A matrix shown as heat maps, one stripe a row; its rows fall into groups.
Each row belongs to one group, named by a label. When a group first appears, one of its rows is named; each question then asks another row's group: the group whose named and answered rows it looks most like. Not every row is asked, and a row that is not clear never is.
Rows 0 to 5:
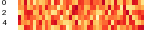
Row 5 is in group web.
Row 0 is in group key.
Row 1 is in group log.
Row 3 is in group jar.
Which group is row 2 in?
web
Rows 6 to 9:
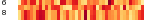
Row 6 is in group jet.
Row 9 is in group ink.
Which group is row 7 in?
log
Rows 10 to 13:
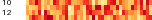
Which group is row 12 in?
key
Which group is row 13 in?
ink
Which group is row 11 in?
key
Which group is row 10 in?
web
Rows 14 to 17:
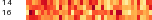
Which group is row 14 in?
jar
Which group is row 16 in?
jet
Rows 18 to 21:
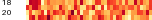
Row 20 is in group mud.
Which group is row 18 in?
web
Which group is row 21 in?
jet
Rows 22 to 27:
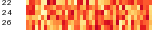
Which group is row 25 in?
mud
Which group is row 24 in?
mud
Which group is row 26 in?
key
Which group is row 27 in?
key
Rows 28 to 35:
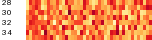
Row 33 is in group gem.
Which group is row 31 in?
mud
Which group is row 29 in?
web
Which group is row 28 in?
web
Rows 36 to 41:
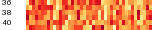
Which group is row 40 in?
log
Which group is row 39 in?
jar
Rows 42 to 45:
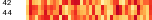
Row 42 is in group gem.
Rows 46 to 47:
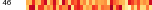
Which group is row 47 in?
jet
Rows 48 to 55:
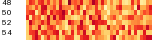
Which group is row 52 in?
jet
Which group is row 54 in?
gem
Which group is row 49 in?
jar
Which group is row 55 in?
web
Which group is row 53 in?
web
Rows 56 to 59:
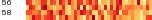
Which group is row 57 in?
gem
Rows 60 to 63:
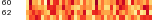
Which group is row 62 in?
mud
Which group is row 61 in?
mud
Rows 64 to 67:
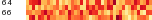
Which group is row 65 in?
key
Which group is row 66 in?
jar
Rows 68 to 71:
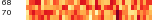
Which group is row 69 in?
key
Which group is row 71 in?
jet
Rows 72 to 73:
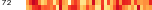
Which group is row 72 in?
ink
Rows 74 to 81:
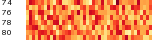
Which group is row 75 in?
log
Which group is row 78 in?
gem
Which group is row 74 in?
jet
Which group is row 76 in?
gem
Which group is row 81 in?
log
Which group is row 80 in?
jar
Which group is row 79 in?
ink
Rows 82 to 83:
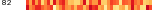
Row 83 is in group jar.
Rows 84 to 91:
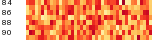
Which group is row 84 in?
key
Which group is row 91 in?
jar
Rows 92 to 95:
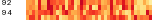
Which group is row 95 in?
web
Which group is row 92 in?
log
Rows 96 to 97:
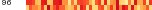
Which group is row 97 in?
log
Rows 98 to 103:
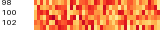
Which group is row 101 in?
gem
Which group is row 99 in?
mud
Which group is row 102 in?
log
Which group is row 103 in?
gem
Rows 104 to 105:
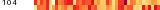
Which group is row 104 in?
log
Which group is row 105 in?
web
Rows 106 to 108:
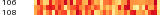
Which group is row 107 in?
jar
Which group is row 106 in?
mud
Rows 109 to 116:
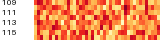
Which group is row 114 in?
ink
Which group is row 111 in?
jet
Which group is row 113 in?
jet
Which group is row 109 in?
jet
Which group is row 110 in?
ink
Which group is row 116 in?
mud
